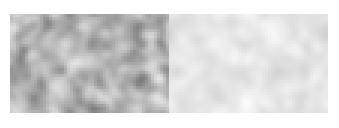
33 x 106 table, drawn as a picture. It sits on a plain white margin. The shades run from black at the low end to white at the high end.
It is made of 1 by 2 panels. Panel 1,1: high, blotchy. Panel 1,2: very high, blotchy, faint in contrast.
